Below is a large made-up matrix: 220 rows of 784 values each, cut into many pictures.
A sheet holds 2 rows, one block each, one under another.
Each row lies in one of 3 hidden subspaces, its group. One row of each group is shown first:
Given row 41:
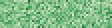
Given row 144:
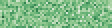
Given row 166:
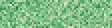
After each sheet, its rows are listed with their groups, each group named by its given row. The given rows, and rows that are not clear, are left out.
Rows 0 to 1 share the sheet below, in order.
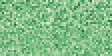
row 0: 166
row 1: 166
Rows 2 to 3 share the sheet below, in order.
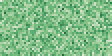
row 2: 144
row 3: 41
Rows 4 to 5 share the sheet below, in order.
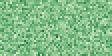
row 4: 144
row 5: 41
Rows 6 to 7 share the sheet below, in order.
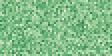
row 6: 144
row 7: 41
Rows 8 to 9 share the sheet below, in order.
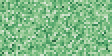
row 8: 144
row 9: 144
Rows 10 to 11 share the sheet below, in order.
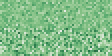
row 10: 144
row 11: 144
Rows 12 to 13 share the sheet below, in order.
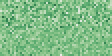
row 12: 144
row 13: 166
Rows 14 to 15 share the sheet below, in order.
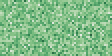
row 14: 41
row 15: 144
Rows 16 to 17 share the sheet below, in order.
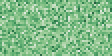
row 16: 144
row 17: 144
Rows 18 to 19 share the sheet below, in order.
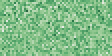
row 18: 41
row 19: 166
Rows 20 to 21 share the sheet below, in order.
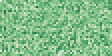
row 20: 144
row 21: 144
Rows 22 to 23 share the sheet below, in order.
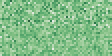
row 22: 166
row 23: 144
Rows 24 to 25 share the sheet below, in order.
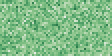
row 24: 166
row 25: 166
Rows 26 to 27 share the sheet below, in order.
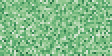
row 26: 166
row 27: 166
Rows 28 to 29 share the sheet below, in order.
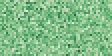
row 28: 41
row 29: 144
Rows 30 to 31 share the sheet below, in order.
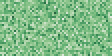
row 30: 144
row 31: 41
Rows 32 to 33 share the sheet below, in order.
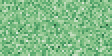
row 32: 166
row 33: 144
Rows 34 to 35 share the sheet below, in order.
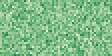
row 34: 41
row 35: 144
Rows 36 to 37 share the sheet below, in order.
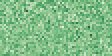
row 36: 41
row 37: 144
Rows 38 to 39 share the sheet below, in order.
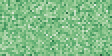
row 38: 144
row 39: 166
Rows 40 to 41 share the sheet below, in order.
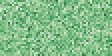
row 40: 166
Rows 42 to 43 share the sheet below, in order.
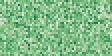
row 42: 144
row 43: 41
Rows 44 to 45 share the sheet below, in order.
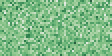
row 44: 166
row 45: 41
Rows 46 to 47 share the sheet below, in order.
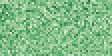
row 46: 166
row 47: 166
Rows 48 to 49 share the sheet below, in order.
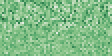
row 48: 144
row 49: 144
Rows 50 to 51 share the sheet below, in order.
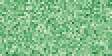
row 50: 41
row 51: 144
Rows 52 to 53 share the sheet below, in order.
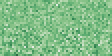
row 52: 144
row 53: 144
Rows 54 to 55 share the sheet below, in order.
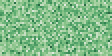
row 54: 41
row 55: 144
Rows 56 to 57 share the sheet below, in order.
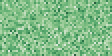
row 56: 144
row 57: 166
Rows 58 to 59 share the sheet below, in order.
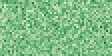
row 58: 166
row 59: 166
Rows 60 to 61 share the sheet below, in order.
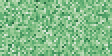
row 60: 144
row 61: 144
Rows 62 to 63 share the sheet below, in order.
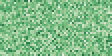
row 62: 41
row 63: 41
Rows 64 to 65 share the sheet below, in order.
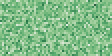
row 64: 144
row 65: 144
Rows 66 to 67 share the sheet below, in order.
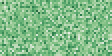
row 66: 144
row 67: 144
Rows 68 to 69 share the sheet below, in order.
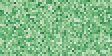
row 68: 41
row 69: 41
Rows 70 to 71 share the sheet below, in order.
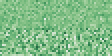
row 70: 144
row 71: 144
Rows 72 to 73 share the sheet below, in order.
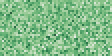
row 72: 41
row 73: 166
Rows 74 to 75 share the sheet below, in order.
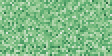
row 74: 166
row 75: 144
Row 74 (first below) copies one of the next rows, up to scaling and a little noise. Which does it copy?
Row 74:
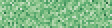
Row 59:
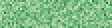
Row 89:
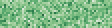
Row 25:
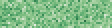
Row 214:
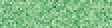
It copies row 59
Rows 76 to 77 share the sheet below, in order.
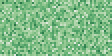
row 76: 166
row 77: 41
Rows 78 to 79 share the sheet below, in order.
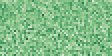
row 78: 166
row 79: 41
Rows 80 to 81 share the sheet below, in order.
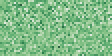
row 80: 41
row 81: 144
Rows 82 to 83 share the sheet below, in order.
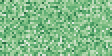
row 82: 41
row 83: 41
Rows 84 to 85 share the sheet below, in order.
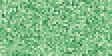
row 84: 144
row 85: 144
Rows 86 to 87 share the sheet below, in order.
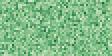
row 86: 41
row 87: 144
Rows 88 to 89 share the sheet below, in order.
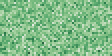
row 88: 41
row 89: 166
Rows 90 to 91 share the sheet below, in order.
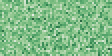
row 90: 144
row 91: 166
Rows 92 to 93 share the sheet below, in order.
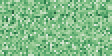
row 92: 144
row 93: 144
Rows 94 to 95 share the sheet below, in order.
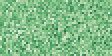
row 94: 144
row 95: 166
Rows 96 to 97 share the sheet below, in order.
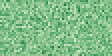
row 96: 144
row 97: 144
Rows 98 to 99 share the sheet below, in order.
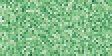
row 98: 166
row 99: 166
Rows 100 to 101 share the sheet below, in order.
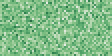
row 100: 144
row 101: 166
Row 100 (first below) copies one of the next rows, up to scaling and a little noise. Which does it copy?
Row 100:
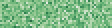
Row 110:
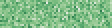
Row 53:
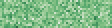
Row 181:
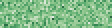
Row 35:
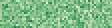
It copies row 35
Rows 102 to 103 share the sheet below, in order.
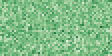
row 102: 166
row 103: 144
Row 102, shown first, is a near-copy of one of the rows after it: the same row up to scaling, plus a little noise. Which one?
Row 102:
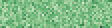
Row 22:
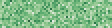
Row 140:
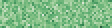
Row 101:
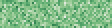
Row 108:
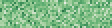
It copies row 140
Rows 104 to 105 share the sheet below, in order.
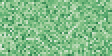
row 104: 144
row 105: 166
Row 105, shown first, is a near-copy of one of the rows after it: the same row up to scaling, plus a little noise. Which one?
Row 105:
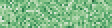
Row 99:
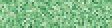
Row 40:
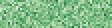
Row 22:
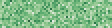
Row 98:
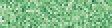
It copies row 98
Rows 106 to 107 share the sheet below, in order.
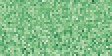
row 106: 166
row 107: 166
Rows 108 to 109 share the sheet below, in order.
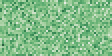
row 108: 166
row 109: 144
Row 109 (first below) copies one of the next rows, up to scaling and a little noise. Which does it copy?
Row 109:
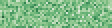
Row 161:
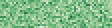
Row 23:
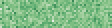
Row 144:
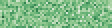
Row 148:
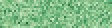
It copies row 144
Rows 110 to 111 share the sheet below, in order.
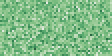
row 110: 144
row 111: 144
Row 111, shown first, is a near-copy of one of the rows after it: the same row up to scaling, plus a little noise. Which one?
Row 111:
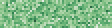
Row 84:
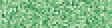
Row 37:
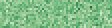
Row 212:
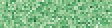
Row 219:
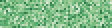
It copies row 212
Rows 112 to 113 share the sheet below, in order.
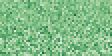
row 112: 41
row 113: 41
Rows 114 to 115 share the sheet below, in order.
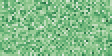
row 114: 144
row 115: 41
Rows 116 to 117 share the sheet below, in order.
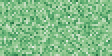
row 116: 144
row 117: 144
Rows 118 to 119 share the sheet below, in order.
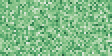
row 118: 144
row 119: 41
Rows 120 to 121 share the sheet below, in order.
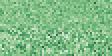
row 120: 41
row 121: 166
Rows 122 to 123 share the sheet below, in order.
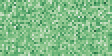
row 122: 41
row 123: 144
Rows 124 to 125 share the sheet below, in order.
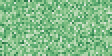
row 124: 41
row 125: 41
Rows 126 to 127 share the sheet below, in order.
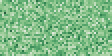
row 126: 144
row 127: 144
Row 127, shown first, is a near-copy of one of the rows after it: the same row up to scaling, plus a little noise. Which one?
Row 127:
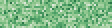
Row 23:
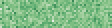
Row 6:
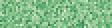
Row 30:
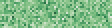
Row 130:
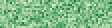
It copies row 130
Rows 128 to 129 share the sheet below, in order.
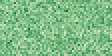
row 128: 41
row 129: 41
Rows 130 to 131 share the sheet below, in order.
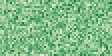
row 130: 144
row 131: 144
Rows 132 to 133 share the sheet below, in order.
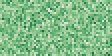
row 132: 166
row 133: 41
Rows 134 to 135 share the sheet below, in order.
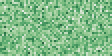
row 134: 144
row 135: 166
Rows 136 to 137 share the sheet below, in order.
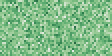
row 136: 166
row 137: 41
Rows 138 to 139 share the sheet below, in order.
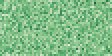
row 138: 41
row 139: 144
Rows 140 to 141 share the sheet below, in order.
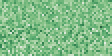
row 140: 166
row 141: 166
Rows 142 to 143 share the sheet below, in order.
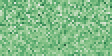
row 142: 41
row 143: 166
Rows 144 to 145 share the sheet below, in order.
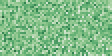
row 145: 144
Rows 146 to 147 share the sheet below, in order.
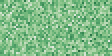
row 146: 41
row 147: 144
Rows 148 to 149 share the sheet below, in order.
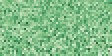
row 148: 144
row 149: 166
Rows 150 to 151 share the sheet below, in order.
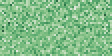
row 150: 166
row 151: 166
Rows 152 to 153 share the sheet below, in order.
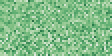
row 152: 41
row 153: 41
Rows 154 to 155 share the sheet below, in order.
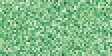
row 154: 166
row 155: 41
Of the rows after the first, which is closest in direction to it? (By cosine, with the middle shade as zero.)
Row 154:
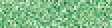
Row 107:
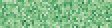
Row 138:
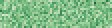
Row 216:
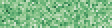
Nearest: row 216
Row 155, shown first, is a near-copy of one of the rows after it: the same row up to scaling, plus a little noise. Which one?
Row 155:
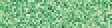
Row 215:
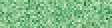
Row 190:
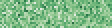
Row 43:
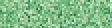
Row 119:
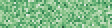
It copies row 119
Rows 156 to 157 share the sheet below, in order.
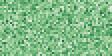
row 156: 144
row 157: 41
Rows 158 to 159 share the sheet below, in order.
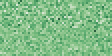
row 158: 144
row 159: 41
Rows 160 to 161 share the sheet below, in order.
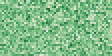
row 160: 166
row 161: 144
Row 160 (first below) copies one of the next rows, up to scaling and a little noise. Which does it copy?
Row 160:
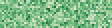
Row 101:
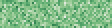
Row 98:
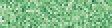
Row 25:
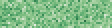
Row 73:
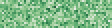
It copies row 73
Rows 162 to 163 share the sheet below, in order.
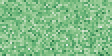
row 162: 166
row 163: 166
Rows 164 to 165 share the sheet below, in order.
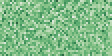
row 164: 166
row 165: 41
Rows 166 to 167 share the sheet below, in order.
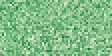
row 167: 166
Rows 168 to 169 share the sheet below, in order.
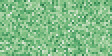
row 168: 41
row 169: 144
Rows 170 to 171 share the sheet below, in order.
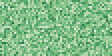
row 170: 144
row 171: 41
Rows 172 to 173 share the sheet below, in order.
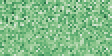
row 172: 144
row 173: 144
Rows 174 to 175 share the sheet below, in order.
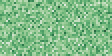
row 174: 41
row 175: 41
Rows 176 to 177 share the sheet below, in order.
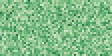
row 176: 41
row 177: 166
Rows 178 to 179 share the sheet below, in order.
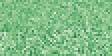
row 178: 144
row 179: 166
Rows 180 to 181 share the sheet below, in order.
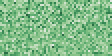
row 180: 41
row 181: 144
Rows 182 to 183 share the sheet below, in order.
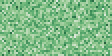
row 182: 166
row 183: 166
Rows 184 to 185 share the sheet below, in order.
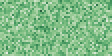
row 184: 144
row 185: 144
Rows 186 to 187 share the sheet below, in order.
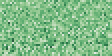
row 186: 166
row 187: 144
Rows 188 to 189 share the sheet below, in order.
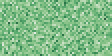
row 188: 166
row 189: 144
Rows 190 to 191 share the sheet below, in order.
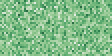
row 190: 41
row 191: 41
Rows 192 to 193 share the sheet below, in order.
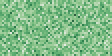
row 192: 41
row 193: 166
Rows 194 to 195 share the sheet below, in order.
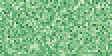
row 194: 166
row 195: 144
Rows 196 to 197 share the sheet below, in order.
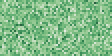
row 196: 144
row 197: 166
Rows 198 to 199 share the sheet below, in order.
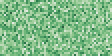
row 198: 41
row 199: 166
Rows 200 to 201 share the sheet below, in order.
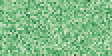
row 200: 41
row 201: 166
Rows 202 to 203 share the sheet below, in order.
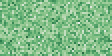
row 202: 144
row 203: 41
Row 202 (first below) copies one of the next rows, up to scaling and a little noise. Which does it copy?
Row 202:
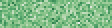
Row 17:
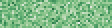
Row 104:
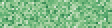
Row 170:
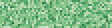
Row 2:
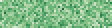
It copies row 17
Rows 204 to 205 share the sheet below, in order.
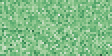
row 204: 144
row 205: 166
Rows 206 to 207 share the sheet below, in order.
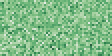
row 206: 144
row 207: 166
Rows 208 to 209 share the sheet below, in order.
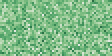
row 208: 166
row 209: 41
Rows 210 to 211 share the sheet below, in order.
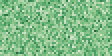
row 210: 41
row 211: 144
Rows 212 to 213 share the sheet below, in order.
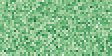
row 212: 144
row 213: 41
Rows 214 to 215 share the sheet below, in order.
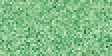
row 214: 166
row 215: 41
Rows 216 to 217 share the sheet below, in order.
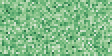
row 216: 166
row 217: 144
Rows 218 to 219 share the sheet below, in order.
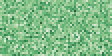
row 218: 144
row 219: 144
